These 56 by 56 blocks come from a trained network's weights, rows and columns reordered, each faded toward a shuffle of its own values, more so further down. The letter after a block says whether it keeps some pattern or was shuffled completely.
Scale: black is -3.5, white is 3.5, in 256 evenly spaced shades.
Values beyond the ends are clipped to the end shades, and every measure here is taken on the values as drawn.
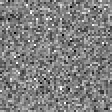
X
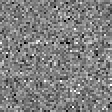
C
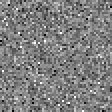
X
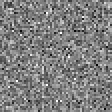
C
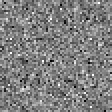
C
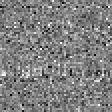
C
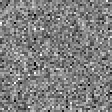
C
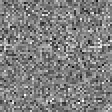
C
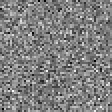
C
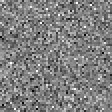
X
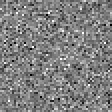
X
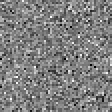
C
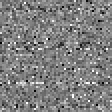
C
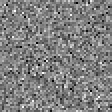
X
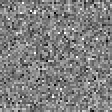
X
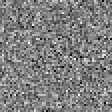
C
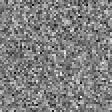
C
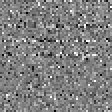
C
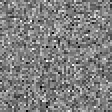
C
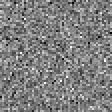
C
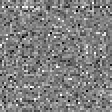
C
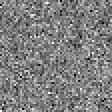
X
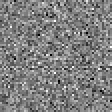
C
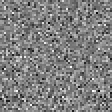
C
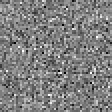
C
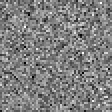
X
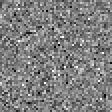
X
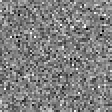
X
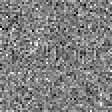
C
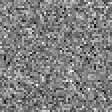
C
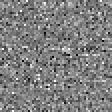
C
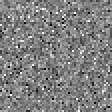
X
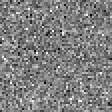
X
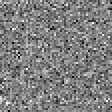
C
